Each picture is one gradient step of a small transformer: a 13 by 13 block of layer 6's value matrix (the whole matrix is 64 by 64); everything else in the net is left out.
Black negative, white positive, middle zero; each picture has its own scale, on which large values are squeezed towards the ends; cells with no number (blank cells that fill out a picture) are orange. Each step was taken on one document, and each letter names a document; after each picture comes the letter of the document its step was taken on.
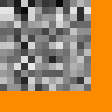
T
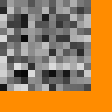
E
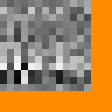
T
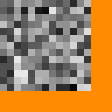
E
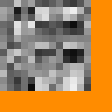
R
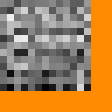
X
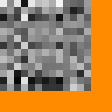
T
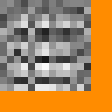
X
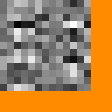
R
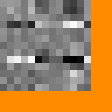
R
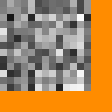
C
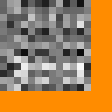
X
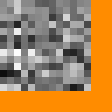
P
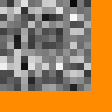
T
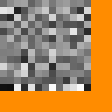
E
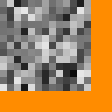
E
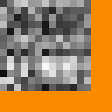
X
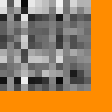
T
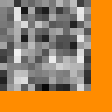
E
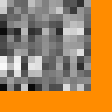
C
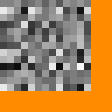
C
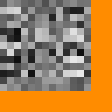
P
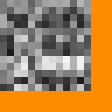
X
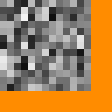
C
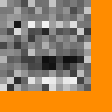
X
